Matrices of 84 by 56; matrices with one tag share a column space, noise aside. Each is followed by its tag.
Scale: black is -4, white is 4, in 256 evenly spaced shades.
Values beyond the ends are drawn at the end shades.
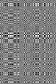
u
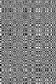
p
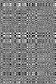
u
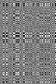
u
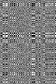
u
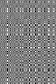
p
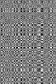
p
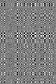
u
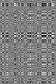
u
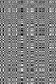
p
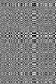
u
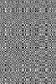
p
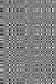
p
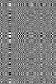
u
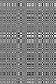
u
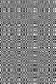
p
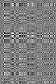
u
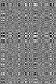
u
